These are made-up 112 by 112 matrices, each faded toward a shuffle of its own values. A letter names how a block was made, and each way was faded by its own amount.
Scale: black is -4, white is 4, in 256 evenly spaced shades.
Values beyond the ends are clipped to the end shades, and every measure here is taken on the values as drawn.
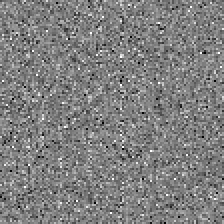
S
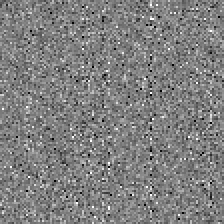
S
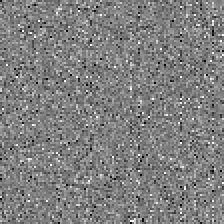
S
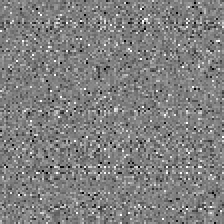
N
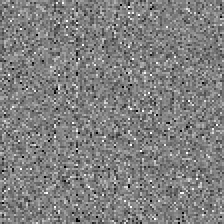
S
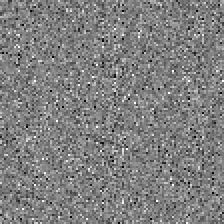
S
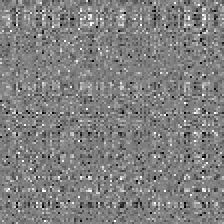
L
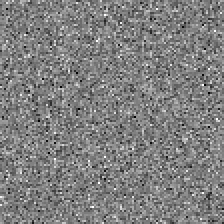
S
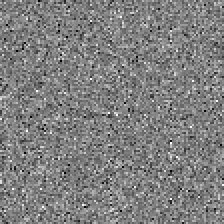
S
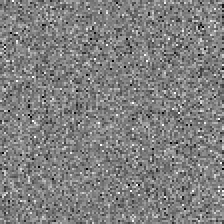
S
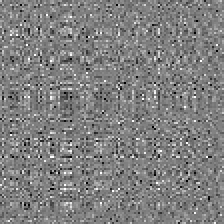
L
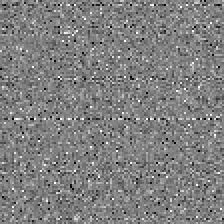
N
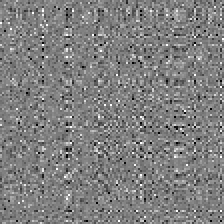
L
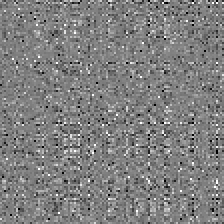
L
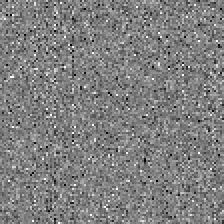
S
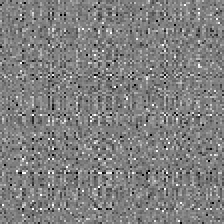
L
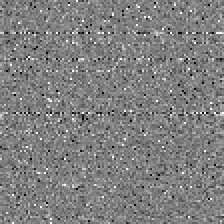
N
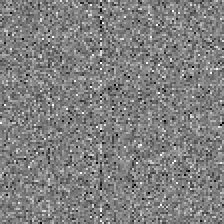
S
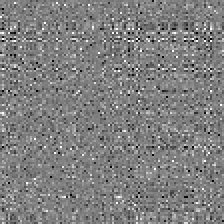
L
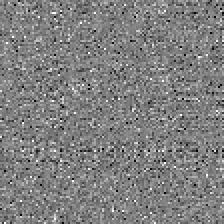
N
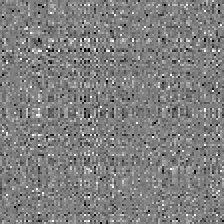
L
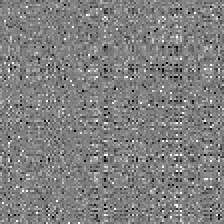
L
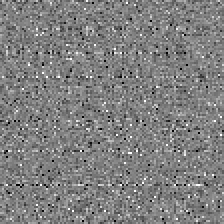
N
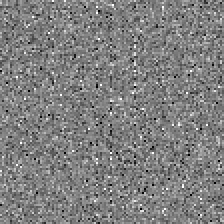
S
